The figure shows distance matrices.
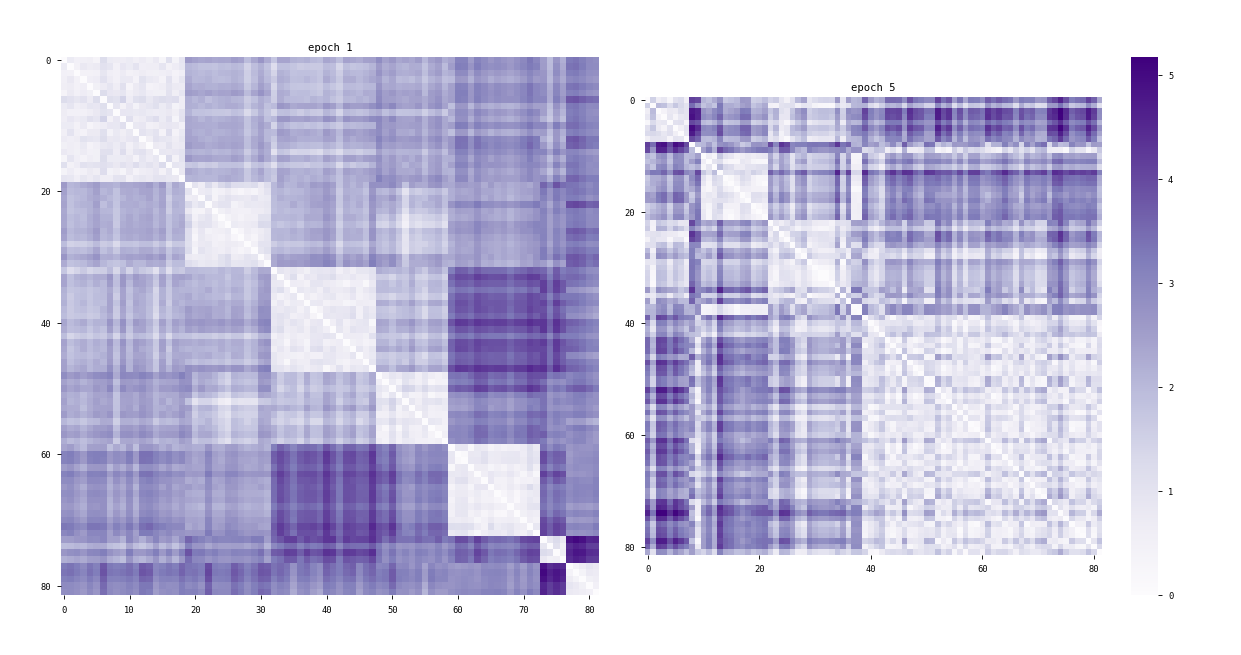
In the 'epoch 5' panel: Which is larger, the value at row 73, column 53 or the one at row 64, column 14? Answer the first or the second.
the second
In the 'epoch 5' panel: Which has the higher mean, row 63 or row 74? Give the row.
74
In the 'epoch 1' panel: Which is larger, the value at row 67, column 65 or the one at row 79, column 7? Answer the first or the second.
the second
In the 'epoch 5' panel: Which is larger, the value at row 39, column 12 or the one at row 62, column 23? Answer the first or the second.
the first
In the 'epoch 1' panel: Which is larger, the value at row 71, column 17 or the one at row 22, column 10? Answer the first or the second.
the first
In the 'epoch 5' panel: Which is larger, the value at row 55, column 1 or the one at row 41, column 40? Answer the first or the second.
the first
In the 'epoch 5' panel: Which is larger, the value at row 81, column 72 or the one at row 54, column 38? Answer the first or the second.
the second
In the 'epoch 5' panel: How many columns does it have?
82
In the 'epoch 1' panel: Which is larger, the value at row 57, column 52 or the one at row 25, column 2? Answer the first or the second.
the second
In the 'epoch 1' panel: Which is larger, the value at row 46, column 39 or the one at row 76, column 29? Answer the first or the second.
the second
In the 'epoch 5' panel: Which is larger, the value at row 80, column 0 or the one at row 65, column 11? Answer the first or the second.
the first
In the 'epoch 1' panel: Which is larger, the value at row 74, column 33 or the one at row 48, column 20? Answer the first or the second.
the first
